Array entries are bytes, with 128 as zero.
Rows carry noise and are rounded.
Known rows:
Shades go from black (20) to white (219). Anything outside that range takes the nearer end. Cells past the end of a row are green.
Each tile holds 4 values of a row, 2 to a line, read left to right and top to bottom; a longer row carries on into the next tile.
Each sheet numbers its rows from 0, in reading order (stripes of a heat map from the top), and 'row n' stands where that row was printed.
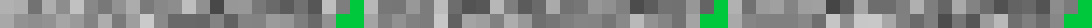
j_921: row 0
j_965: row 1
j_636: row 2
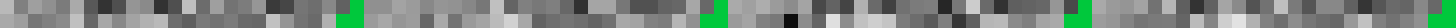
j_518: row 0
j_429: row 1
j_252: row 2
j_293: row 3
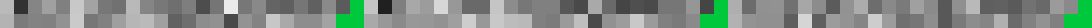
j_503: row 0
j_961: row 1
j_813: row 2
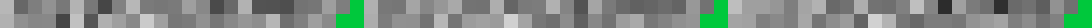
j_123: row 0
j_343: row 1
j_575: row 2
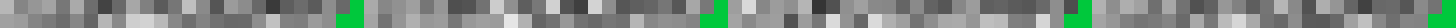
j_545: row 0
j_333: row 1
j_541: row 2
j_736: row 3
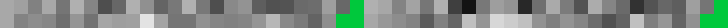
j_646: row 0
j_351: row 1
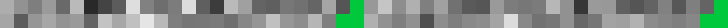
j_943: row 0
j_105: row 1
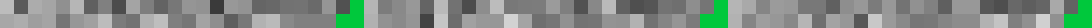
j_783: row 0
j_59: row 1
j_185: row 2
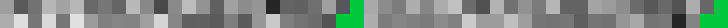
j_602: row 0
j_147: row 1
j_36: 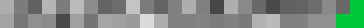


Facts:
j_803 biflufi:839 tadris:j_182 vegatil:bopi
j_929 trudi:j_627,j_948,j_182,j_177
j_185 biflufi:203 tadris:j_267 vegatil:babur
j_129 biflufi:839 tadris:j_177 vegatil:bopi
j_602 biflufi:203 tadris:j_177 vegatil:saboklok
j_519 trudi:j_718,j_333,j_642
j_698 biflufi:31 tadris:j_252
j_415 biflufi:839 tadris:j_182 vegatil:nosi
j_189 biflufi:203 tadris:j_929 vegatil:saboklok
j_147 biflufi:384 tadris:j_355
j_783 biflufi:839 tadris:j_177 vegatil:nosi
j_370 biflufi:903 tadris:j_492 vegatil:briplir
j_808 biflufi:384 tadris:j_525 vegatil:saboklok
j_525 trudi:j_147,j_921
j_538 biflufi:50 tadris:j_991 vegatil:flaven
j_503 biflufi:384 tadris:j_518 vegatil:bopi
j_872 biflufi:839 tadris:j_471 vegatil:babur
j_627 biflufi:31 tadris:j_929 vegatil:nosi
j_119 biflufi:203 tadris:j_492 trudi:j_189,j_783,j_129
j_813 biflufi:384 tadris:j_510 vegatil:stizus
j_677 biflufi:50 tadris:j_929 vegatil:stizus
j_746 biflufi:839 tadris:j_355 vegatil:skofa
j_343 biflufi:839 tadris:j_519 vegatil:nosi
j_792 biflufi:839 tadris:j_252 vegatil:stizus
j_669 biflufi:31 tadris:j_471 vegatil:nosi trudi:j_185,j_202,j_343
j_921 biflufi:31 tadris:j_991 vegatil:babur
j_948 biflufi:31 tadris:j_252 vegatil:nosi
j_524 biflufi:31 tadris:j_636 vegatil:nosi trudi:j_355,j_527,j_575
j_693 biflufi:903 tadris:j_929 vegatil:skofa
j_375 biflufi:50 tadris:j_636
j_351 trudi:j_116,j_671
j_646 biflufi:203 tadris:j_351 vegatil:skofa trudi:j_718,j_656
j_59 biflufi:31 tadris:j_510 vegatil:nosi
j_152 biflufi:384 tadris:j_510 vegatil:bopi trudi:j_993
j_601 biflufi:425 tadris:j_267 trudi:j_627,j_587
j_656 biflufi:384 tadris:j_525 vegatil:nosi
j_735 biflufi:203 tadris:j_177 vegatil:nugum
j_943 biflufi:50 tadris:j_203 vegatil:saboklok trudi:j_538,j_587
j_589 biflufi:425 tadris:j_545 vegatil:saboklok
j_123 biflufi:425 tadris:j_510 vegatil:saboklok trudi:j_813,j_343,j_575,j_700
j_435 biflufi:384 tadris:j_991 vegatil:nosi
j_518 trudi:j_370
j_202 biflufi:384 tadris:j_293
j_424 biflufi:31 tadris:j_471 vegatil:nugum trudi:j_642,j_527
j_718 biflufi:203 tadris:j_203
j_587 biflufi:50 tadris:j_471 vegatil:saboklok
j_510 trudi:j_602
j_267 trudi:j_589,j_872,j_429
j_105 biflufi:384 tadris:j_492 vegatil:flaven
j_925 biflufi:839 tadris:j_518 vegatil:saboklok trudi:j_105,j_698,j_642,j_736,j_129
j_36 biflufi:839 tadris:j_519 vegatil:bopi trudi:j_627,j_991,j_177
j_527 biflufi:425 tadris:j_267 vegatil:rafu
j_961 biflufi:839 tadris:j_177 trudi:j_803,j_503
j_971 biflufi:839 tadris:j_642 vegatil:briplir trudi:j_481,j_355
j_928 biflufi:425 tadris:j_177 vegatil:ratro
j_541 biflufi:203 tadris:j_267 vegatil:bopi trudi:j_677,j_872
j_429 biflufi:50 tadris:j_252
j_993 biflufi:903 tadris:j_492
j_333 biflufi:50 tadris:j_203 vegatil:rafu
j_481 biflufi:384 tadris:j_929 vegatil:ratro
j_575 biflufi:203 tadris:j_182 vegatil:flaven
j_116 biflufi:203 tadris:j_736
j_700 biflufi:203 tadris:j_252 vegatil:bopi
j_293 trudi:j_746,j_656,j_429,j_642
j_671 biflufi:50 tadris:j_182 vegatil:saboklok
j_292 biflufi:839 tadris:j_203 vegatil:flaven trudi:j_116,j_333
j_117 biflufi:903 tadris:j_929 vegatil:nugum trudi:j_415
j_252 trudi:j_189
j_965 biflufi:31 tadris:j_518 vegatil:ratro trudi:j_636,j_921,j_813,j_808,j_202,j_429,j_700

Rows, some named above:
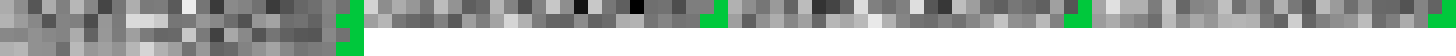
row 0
j_525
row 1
j_182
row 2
j_943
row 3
j_677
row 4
j_872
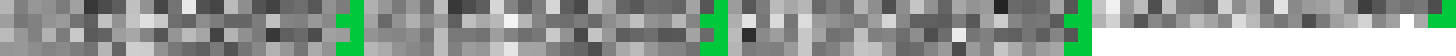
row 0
j_203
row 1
j_943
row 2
j_602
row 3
j_117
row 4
j_991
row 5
j_587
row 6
j_503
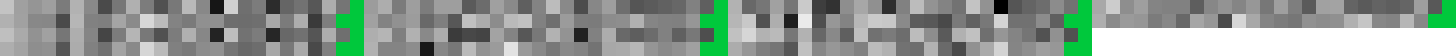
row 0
j_671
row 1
j_971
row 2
j_510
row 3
j_527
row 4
j_671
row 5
j_119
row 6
j_189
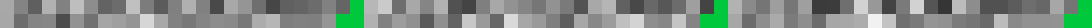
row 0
j_36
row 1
j_601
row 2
j_292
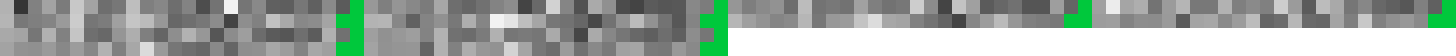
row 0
j_503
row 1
j_471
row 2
j_587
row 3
j_481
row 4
j_435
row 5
j_589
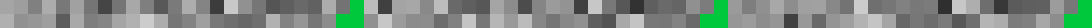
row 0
j_116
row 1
j_177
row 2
j_948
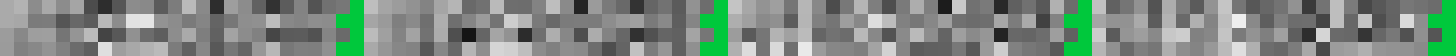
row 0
j_492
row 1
j_575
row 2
j_671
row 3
j_152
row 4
j_355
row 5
j_351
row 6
j_602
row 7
j_803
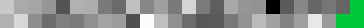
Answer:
j_415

